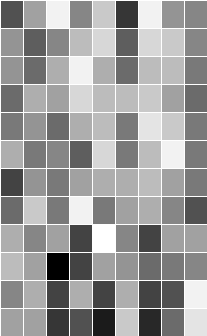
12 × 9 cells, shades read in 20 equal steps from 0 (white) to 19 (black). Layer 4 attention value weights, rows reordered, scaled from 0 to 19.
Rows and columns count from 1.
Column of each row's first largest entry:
6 2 2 1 3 4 1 9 4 3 3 5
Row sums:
67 65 63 59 66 66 73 71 73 90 83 92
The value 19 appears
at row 10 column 3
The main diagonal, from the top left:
13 12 6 3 5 10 5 9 7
